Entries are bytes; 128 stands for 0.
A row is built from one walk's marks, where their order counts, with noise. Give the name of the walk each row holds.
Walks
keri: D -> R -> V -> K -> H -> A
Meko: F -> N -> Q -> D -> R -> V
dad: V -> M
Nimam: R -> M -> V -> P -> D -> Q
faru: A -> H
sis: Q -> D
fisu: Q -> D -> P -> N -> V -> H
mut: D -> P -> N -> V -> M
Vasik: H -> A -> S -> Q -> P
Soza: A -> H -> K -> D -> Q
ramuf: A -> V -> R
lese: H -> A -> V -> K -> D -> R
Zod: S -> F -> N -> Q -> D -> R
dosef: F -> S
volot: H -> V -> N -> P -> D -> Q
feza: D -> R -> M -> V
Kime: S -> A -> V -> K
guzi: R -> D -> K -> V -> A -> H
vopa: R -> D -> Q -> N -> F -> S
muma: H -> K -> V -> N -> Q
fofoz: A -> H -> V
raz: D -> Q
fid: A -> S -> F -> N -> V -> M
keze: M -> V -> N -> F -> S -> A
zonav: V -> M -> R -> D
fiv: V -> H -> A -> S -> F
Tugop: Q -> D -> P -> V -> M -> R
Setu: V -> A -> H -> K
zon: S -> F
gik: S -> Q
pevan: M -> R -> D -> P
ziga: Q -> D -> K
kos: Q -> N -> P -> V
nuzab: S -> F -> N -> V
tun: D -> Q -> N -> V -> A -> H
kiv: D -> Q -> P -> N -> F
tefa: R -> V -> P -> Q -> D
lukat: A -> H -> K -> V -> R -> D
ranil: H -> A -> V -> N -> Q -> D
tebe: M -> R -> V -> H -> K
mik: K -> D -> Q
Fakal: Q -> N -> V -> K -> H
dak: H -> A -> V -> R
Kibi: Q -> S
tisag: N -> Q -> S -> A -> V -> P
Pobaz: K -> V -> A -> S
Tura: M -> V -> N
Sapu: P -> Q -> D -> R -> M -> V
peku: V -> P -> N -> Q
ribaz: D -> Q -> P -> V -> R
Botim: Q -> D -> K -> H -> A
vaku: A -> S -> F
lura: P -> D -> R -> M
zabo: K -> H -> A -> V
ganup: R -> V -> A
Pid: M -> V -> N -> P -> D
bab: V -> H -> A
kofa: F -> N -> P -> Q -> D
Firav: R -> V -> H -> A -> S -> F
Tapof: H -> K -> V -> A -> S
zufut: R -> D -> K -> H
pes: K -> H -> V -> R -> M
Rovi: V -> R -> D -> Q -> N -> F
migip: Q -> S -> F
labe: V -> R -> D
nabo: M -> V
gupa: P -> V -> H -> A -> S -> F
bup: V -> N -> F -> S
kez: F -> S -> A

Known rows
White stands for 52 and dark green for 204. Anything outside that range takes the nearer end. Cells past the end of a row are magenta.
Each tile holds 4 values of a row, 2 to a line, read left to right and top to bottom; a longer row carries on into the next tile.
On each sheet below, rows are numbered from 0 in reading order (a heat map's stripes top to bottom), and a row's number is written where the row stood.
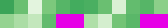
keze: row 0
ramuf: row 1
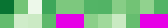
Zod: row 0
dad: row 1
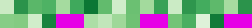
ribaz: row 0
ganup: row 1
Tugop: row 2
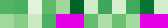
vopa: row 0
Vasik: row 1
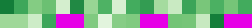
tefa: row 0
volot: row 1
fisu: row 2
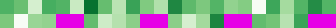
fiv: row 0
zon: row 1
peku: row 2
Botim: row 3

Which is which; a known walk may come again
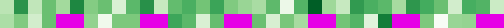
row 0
feza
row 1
Setu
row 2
gik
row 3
muma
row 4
Tugop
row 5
fiv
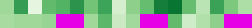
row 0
zufut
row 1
tebe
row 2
zon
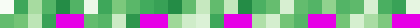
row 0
Botim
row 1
ziga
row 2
Rovi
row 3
ramuf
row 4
Kime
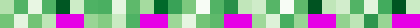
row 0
Tapof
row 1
vopa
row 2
fid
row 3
lukat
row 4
faru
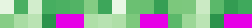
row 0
tun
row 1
guzi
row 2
Fakal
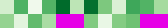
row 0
lese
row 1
kez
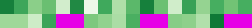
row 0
tefa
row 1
mik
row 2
kiv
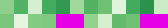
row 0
volot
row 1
vaku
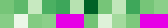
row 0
bab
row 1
dosef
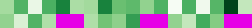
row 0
dak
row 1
lura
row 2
Soza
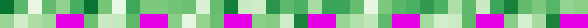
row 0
Firav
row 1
Zod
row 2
Pobaz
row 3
ribaz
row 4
keze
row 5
labe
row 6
peku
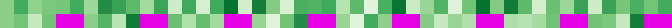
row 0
nabo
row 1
Sapu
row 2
Vasik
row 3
kofa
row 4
fofoz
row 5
pes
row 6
ganup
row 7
fisu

